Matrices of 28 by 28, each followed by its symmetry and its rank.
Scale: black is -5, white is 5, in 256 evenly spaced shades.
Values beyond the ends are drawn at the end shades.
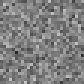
neither, full rank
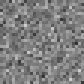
symmetric, full rank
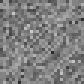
symmetric, full rank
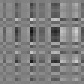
neither, rank one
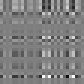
neither, rank one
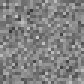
symmetric, full rank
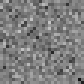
symmetric, full rank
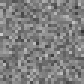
neither, full rank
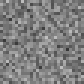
neither, full rank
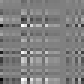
neither, rank one
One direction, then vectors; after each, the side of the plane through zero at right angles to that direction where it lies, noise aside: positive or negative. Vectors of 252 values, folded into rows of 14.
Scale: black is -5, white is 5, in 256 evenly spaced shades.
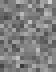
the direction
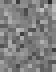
negative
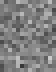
positive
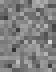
positive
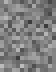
negative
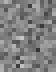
negative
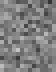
negative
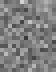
positive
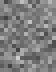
positive
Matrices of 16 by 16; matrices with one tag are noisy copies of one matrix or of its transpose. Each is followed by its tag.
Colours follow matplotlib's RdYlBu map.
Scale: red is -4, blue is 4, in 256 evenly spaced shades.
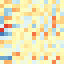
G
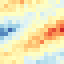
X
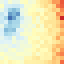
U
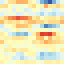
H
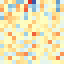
G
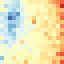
U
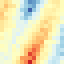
X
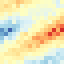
X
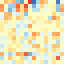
G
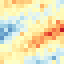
X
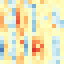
H
